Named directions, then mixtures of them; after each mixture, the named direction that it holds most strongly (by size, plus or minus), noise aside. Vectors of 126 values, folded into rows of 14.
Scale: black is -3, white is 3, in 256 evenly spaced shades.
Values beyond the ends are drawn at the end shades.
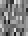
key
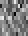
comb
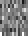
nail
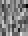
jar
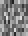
key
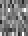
nail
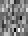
key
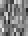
key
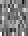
nail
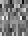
nail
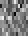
comb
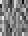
nail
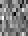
comb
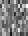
jar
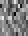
comb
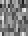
nail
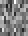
key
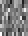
nail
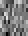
key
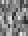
jar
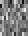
nail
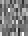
nail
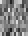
key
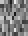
comb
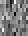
key
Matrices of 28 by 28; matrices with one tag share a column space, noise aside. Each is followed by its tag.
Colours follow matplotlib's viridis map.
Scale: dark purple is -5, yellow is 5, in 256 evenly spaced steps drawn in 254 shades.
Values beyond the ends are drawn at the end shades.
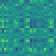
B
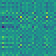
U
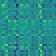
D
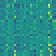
D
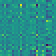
D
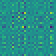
U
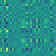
B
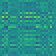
U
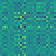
U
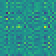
U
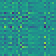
U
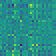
D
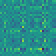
B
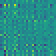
D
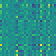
D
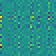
U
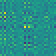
U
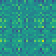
B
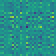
U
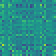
D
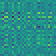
U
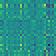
D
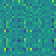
B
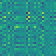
U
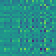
B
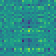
B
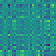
D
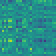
B
